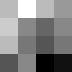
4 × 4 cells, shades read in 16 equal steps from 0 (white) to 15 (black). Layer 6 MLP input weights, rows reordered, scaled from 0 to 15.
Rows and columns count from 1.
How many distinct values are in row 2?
3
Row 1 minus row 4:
-6 -7 -11 -8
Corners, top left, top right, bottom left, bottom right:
4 6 10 14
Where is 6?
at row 1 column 4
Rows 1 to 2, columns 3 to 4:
4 6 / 9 7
